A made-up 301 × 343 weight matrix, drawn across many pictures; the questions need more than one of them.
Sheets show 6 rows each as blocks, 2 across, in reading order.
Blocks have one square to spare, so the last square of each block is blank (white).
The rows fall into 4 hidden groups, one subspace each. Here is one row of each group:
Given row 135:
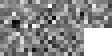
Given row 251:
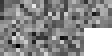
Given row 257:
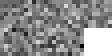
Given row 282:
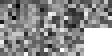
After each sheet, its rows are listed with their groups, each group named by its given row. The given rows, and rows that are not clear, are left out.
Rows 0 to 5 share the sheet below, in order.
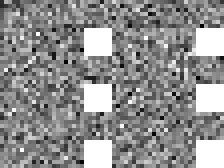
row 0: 251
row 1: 135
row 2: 257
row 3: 257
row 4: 251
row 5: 135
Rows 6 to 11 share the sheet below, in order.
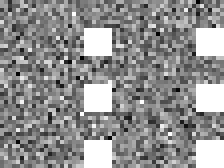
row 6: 257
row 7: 282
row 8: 257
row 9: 251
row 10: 257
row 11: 282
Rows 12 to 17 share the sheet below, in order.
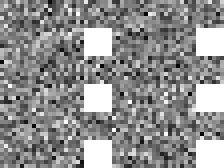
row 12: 282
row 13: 135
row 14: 282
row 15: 135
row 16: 135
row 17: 135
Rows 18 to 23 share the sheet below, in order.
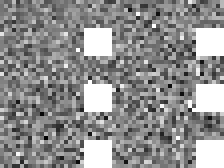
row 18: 251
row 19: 282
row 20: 135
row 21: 282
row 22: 135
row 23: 257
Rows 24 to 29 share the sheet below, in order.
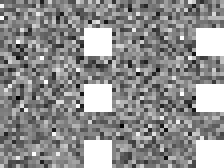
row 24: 135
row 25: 282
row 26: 135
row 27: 282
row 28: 251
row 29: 135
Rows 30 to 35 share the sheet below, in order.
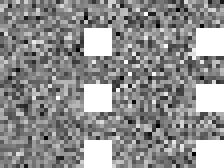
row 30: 282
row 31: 135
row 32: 251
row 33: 257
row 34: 135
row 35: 282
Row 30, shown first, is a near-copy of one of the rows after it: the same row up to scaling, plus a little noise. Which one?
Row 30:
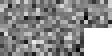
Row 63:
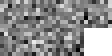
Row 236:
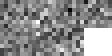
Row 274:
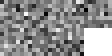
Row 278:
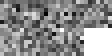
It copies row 63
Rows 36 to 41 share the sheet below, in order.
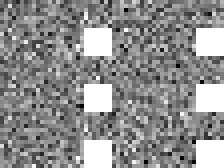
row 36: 282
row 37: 257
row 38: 251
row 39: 135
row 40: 282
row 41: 251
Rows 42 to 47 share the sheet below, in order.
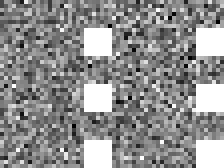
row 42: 257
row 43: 135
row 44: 251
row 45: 282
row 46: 257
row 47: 251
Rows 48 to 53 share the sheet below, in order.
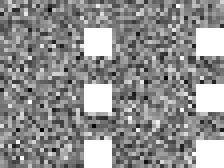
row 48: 257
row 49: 257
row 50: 251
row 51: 135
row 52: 257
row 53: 282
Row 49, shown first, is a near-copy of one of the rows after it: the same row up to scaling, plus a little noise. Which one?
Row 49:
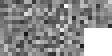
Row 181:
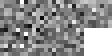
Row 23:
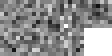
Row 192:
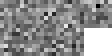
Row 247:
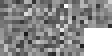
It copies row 247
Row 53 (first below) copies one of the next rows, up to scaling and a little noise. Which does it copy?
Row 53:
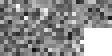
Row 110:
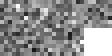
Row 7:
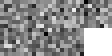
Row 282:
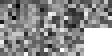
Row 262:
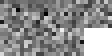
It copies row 110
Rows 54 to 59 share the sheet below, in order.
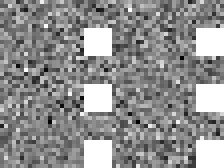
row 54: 135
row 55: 282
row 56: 282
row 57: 257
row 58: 257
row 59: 135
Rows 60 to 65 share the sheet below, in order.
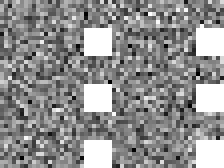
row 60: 282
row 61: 135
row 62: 251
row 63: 282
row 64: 257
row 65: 251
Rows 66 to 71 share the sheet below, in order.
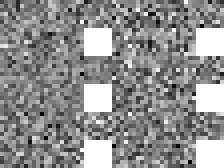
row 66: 282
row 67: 135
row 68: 257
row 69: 282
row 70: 135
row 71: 251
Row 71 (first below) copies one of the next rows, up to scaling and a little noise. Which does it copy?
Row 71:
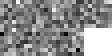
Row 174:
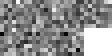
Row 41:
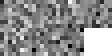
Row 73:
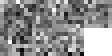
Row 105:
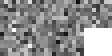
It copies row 174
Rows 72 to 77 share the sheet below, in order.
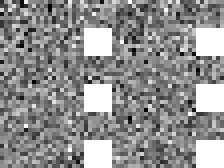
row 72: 257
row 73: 251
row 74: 135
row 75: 282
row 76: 282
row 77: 282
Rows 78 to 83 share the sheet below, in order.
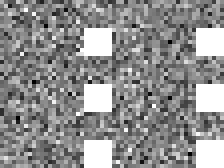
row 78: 135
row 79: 251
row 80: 135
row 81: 251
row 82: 282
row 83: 257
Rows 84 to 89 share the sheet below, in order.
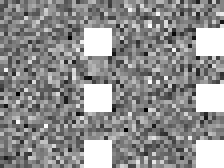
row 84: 282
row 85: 282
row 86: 257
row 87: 282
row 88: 282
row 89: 251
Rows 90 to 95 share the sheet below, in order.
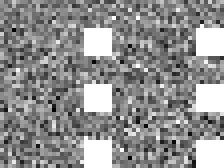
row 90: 251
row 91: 135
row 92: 251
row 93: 135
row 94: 251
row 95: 135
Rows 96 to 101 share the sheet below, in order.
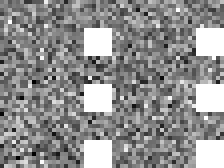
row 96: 251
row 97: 135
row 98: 135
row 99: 251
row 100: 251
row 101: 135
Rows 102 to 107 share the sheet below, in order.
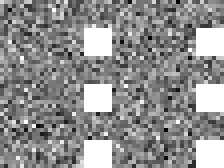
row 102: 251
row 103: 251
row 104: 257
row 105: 251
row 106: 135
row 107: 135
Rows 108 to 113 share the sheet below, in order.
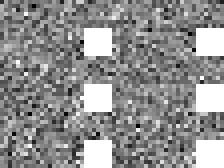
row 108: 282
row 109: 251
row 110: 282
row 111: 135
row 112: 251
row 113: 282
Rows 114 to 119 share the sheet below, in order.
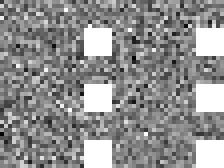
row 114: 135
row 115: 251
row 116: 282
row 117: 257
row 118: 257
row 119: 257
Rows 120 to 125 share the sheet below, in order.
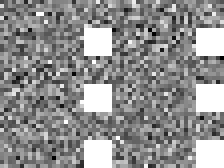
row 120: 135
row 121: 257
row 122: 135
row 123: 257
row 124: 135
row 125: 282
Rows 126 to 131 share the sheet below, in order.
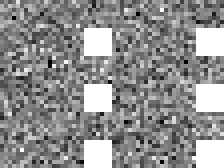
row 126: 251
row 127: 257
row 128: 257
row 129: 251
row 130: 251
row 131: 257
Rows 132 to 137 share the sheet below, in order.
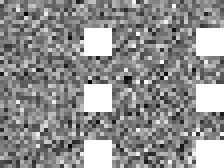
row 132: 282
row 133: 257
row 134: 135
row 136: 282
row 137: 282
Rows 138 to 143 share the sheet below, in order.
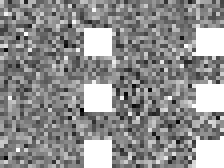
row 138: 257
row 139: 282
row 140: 251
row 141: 251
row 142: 257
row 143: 135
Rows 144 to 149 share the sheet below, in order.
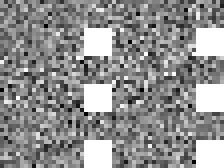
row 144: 135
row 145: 282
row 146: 282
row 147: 251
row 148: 282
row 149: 251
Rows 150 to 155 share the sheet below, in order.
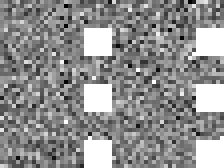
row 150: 257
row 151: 282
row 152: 257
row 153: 282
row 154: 135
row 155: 257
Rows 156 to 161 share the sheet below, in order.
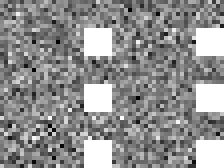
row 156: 251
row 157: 282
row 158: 135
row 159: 257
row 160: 135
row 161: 135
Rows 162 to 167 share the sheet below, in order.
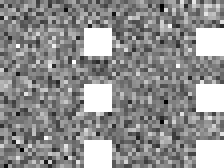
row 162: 135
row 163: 257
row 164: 257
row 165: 135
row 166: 251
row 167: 257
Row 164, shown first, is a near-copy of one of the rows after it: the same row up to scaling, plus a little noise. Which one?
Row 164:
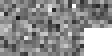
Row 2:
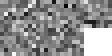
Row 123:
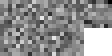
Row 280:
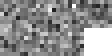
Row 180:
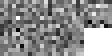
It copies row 280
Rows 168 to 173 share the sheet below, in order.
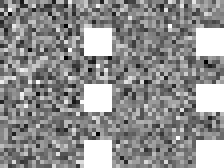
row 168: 257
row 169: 257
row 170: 251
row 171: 135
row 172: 251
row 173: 257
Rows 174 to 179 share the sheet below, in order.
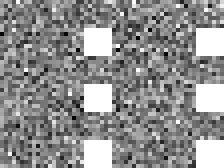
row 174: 251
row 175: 257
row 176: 282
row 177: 251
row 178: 251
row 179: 135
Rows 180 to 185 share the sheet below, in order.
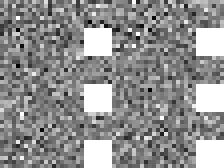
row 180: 257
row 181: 257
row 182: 282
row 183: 251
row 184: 257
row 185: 135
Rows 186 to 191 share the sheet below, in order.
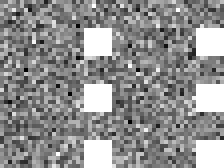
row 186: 251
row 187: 135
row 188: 282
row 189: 282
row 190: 251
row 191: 282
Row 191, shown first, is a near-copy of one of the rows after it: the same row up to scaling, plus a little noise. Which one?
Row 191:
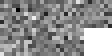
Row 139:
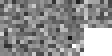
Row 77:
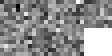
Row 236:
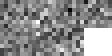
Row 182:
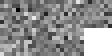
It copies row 182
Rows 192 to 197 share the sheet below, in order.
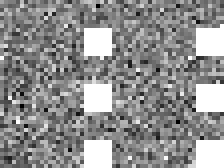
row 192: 257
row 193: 257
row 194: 251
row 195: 282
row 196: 282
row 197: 135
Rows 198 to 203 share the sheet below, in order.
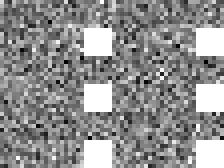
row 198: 251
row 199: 251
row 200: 257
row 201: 135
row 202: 135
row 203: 282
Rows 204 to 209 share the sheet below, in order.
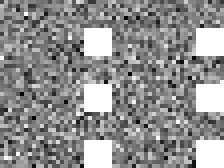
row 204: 282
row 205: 135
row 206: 251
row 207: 257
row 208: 282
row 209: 135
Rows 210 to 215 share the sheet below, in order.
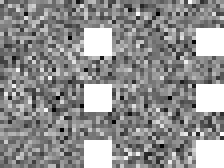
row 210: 282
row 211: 282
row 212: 251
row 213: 251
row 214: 257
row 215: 282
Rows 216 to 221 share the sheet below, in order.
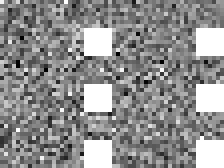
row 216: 251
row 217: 257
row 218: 282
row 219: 135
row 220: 257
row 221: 135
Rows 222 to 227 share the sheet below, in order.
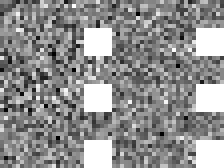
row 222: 251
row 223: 282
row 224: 251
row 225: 135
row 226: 257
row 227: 251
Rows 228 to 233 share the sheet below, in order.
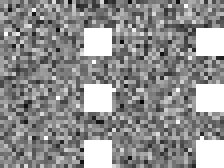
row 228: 257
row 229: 251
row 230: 251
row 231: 251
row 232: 135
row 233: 135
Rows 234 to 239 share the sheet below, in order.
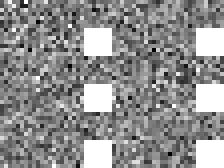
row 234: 257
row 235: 251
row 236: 282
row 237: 282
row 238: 251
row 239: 251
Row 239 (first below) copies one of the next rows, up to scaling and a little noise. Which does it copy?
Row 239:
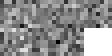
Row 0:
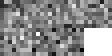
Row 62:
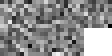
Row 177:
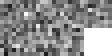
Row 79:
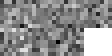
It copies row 79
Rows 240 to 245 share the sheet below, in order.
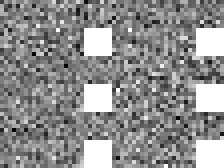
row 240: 282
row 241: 135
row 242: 135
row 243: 257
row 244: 135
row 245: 257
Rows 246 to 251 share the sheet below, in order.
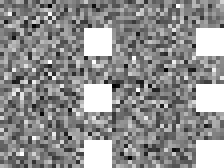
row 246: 135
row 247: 257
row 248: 135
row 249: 257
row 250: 135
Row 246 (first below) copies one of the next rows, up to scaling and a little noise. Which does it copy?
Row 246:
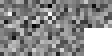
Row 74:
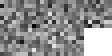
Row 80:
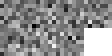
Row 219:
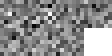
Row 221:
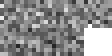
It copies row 219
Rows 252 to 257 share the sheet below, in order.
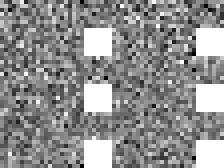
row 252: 257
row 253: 135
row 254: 135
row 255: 257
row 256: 251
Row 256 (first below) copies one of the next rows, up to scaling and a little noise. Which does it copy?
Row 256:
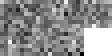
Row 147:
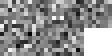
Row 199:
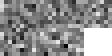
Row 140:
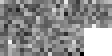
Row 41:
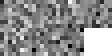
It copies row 140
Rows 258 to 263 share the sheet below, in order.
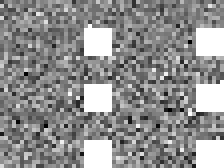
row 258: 135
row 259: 257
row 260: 282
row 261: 251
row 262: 282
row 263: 282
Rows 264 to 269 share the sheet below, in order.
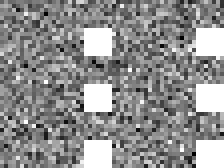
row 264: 282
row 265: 282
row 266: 135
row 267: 251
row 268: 135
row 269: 282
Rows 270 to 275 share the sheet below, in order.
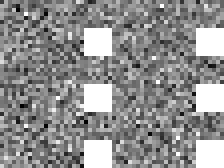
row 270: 282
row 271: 135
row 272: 251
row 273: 135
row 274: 282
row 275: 257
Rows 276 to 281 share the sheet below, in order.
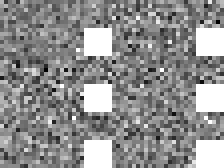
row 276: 251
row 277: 135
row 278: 282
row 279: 135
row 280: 257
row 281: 135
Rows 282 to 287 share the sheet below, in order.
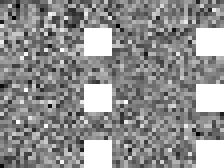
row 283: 282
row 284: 257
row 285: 257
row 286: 282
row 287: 257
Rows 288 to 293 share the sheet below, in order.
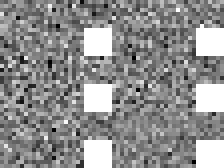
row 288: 257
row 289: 135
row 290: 257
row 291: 257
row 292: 135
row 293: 251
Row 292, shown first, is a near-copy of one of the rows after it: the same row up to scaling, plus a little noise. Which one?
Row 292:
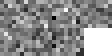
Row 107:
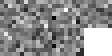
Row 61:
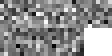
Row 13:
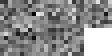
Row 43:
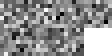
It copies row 107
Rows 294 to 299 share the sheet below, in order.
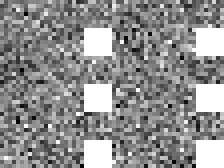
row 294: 282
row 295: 251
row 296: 251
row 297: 257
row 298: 282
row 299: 282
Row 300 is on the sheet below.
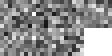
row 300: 135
